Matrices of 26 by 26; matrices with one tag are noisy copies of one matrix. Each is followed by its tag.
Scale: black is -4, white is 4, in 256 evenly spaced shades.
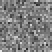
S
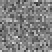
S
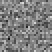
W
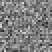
W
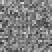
W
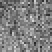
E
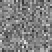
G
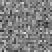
W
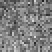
E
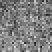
E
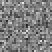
W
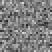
W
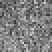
E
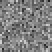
G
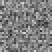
W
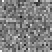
S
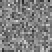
G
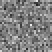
S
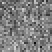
E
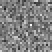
S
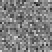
S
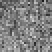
E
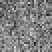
E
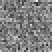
S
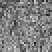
E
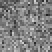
E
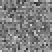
S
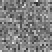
S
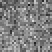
E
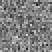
S
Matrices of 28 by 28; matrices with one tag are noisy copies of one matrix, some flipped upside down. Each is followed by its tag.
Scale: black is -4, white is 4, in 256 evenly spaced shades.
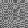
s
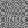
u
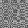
s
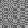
s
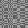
s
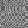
u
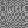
u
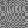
u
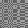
s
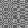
s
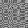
s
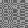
s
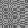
s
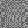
u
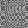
u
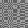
s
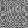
u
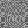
u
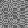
s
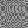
u
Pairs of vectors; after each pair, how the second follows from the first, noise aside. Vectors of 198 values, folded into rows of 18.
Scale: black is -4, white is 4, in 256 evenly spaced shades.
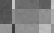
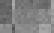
shrunk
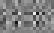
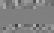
partly zeroed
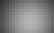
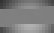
partly zeroed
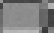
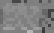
partly zeroed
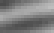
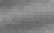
shrunk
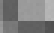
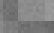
shrunk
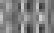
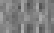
shrunk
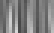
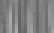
shrunk
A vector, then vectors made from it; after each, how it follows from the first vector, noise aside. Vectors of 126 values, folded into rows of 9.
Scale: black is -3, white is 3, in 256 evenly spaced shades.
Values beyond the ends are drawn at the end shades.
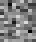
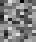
wrapped around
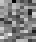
wrapped around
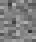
shrunk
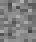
shrunk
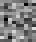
wrapped around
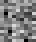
wrapped around
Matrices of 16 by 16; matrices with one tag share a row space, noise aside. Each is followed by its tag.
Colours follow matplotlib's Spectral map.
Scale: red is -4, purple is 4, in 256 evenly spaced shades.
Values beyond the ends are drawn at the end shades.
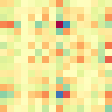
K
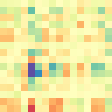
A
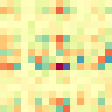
K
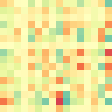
K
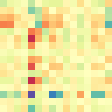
A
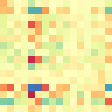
A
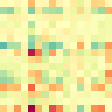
A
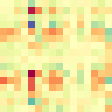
A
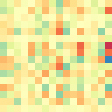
K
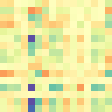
A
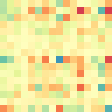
K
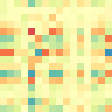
A
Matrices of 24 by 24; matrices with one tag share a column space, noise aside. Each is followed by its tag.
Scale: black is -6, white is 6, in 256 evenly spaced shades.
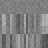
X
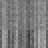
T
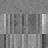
X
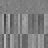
X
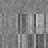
X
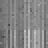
T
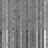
T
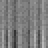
T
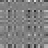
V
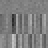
X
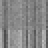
T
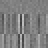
X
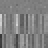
X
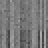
T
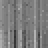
T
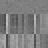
X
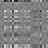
V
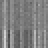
T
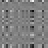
V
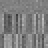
X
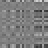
V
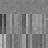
X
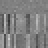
X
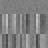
X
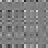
V
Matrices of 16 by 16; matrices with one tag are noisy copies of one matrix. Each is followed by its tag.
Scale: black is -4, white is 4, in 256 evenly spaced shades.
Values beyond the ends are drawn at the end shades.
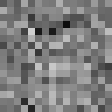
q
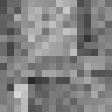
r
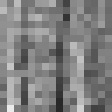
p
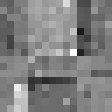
r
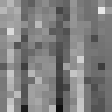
p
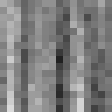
p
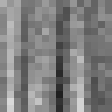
p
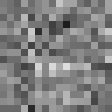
q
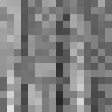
p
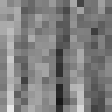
p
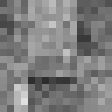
r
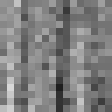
p
